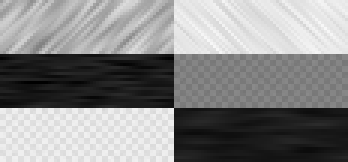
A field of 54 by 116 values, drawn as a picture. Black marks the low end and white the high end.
The table splits into 3 rows of 2 panels. Panel 1,1: high, slanting up to the right. Panel 1,2: very high, slanting down to the right, faint in contrast. Panel 2,1: very low, streaked across, faint in contrast. Panel 2,2: middling, checkered, faint in contrast. Panel 3,1: very high, checkered, faint in contrast. Panel 3,2: very low, streaked across, faint in contrast.
